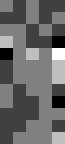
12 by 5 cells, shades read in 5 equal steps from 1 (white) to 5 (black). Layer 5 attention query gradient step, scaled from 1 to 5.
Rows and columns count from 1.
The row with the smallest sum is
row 5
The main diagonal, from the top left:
3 4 4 4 1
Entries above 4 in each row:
0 0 0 1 1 0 0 0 1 0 0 0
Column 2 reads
4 4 3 3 3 3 3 4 4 4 4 3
